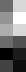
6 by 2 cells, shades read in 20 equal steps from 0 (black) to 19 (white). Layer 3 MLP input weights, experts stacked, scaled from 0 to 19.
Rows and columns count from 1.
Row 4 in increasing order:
6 8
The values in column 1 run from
0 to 13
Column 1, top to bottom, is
8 11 13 8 0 5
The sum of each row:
24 30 29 14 2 6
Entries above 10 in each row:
1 2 2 0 0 0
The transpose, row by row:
8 11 13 8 0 5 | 16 19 16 6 2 1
